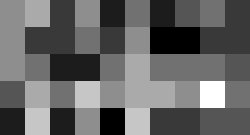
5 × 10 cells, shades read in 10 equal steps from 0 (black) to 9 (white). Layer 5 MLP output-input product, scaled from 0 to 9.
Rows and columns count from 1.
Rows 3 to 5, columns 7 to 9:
4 4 4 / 6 5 9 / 2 2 3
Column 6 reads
4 5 6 6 7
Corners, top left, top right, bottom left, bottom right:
5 2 1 3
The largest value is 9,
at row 4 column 9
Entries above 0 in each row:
10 8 10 10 9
